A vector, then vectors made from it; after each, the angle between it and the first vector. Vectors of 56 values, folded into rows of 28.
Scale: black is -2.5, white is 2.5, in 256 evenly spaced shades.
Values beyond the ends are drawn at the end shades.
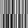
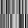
partly aligned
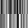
partly opposed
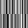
partly aligned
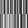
partly opposed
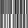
nearly opposite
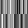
orthogonal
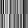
partly opposed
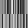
partly opposed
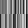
partly opposed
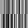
nearly parallel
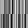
nearly parallel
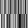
orthogonal
